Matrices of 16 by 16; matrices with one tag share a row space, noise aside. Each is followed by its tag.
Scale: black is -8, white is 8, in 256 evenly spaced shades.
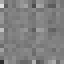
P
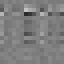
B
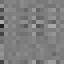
P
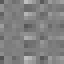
B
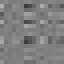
B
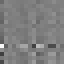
P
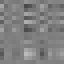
B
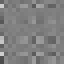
P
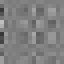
P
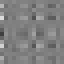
P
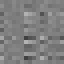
B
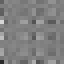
P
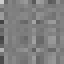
P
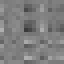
B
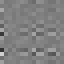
P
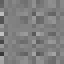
P
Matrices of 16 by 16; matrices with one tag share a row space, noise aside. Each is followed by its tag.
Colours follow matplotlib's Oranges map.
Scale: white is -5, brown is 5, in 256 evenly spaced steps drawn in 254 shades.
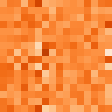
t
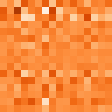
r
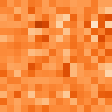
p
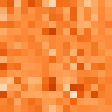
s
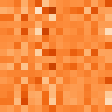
t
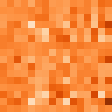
p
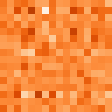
r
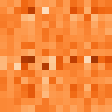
r
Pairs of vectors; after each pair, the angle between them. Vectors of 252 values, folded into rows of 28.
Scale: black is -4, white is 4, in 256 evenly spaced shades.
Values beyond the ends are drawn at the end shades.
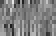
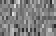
partly opposed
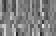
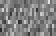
orthogonal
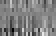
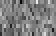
partly aligned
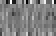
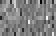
partly opposed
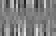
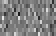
orthogonal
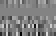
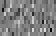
orthogonal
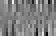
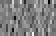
partly aligned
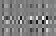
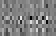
nearly opposite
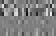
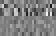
nearly parallel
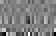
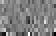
nearly parallel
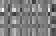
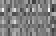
nearly parallel
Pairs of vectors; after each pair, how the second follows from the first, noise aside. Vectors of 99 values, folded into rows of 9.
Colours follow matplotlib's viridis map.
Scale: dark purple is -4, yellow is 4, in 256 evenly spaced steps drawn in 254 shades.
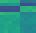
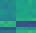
reversed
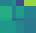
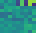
sign-scrambled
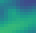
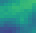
reversed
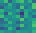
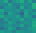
shrunk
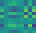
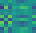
reversed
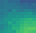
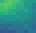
reversed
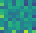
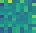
reversed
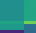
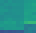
shrunk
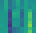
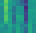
reversed
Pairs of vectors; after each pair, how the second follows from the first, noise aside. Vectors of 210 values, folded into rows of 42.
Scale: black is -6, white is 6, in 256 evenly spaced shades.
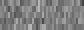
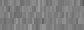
shrunk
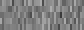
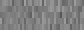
shrunk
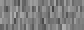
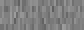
shrunk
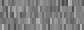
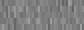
shrunk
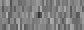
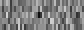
scaled up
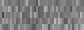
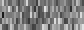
scaled up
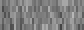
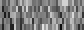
scaled up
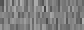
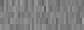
shrunk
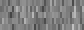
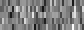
scaled up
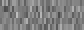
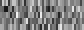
scaled up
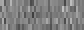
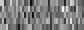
scaled up
